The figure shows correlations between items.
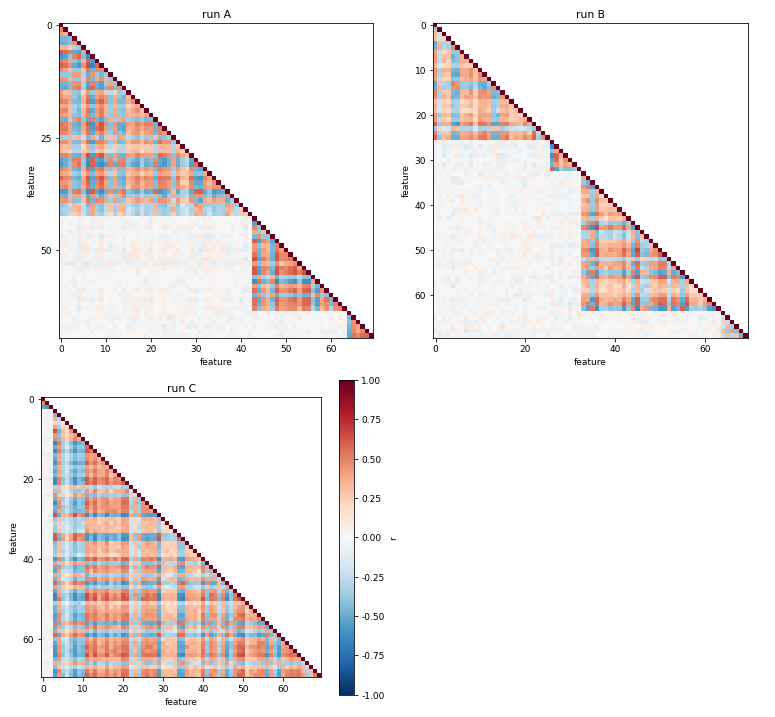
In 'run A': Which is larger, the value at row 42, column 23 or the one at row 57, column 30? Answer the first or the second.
the second
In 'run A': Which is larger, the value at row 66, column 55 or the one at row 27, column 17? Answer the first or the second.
the second
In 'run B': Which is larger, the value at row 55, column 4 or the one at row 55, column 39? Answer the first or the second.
the first
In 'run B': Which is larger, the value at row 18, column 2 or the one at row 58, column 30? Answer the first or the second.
the first
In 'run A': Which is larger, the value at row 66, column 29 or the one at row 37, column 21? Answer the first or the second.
the second
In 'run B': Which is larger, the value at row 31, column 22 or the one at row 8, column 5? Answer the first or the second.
the first
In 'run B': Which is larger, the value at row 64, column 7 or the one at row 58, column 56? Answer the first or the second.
the second
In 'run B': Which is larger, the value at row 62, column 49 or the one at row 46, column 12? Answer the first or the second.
the first
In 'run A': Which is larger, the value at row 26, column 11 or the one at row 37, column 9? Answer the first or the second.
the first
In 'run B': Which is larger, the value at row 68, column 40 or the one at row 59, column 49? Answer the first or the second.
the second
